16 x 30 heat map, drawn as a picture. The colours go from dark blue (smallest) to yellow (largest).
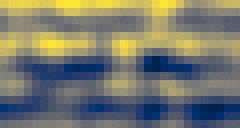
Average level on the scale: 50%. Slope: up to the top. Stripes: horizontal, repeating 3 times.
